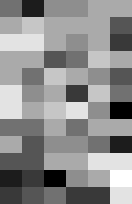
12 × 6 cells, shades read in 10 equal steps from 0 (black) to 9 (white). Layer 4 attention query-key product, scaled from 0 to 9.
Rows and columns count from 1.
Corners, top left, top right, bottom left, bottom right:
4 6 2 8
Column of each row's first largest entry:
5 2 1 5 3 1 1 3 1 5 6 6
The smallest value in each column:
1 1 0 2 2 0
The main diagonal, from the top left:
4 7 6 4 5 4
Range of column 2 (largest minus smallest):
7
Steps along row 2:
up down same same down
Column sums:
62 52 61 58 68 56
